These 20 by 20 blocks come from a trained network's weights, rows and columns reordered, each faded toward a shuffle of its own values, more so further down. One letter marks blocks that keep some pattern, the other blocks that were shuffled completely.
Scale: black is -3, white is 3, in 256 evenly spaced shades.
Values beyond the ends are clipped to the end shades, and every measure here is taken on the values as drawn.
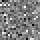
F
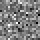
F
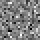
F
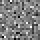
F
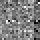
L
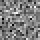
F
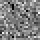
F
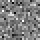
F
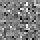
L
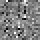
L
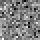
F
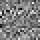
L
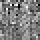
L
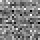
L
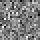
F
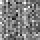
L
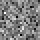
F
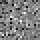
F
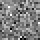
F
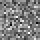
F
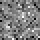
F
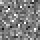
F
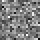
F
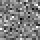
F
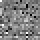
L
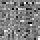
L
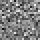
F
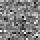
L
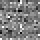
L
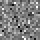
F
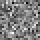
F
